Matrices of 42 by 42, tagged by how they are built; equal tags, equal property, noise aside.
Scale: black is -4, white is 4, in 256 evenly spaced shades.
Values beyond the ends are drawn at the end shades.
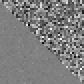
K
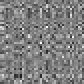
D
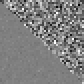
K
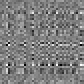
D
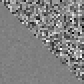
K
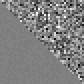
K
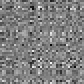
D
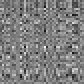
D
